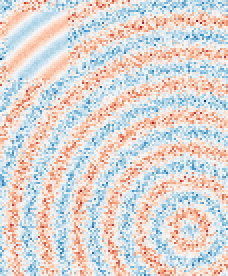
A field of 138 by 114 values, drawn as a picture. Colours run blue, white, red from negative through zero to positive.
Concentric rings centre on the bottom right. In the top left lies a patch that is calmer than the rest. The top left is the calmest part. No single row or column stands out from its neighbours.
